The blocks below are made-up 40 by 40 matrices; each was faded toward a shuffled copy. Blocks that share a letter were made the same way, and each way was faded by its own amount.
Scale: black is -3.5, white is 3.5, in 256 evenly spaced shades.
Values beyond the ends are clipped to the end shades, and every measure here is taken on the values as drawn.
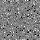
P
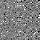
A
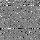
P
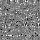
P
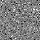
A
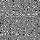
P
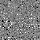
P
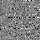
P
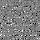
P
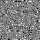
P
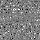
P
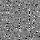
A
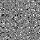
A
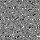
P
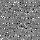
P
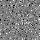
P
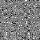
A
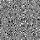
A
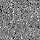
A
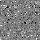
P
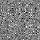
A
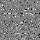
P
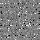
P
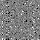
A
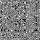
A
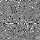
P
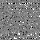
P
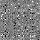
A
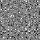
A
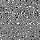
P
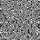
A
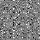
A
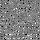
P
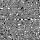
P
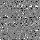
P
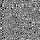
A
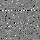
P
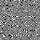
P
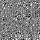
A
